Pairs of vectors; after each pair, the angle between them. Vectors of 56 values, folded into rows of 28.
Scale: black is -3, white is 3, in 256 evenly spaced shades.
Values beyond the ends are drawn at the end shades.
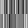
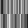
partly opposed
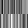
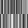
nearly parallel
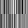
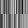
nearly parallel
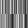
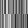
orthogonal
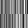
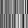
nearly parallel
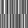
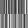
partly opposed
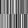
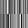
partly opposed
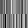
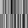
nearly opposite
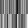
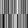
nearly opposite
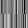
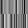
nearly parallel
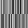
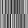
partly opposed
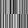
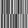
nearly opposite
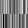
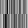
partly aligned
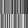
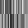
partly opposed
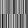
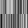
orthogonal
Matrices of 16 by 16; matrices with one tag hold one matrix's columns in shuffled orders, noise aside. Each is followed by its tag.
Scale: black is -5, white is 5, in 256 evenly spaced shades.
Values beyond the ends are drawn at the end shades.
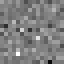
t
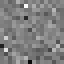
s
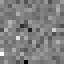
t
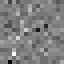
t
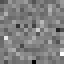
t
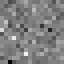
t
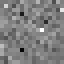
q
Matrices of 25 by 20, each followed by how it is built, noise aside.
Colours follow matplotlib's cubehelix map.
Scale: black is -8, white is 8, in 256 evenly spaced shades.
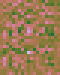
low rank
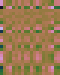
low rank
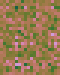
low rank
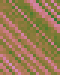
Toeplitz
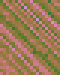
Toeplitz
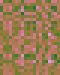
low rank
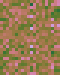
low rank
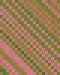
Toeplitz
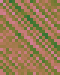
Toeplitz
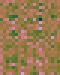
low rank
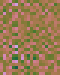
low rank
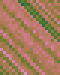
Toeplitz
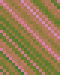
Toeplitz
